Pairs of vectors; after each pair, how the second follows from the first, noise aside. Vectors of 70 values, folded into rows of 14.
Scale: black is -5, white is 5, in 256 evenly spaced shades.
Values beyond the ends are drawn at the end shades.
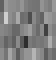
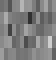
reversed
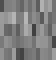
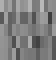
wrapped around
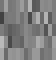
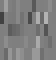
partly zeroed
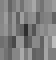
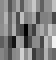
scaled up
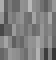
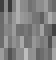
reversed
